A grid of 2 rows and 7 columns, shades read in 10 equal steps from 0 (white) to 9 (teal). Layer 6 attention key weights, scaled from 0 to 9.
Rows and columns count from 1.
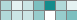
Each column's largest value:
3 2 2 5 9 4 5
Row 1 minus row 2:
0 -1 0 1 9 -1 -4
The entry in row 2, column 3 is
2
